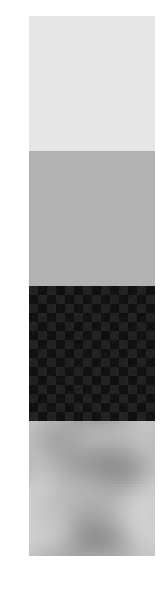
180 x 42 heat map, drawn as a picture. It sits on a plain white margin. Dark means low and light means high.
It is made of 4 by 1 panels. Panel 1,1: very high, flat. Panel 2,1: high, flat. Panel 3,1: very low, checkered, faint in contrast. Panel 4,1: high, smooth.
